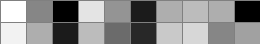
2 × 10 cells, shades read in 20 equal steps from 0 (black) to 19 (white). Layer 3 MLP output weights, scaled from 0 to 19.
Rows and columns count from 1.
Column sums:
37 23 2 31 19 5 28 30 23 12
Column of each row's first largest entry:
1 1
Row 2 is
18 13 2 14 8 3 15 16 10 12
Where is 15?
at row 2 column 7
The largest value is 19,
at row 1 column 1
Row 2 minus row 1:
-1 3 2 -3 -3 1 2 2 -3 12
